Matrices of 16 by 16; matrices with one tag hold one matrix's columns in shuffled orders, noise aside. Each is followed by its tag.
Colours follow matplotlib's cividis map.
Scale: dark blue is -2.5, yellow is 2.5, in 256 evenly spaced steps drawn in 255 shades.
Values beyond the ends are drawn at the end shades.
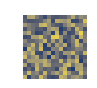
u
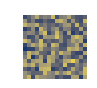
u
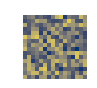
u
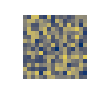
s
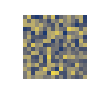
s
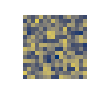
u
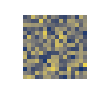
u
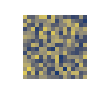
s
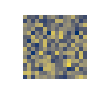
u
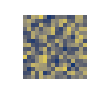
s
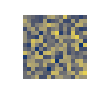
u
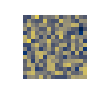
u
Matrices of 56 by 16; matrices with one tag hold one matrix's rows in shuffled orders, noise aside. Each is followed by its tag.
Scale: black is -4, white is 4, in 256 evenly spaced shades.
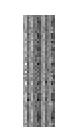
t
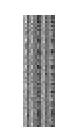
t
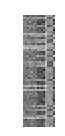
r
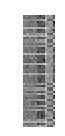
r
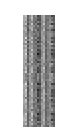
t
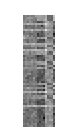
r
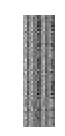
t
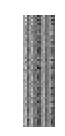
t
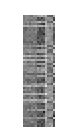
r
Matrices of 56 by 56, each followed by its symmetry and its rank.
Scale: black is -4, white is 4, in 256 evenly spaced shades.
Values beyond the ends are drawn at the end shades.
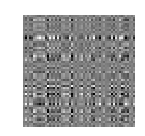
neither, rank two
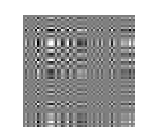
symmetric, rank one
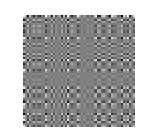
symmetric, rank one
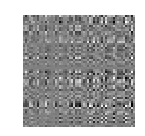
neither, rank three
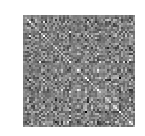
symmetric, rank five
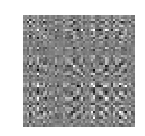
symmetric, rank three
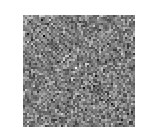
symmetric, full rank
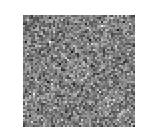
symmetric, full rank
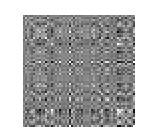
symmetric, rank three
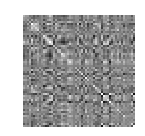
symmetric, rank five
